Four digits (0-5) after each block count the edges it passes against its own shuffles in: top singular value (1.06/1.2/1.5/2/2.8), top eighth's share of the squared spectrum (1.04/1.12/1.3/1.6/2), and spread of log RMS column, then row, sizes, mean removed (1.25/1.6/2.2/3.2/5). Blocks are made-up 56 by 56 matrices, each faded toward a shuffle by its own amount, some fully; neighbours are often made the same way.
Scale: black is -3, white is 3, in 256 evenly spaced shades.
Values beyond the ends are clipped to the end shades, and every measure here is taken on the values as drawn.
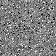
1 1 0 0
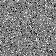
0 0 0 0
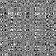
4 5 3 3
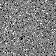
0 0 0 0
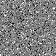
0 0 0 0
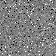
0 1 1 0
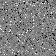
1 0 0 0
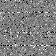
2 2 0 2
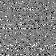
2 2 0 2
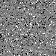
0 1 0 1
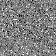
0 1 0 1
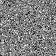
0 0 0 0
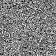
0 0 0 0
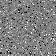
2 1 0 0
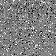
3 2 0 0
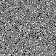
2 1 0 0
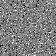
1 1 0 0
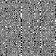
4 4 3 1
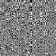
4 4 3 1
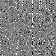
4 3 2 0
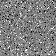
1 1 1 0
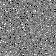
2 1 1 0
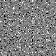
3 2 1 0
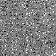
3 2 1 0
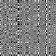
5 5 4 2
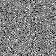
2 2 0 0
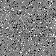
2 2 0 1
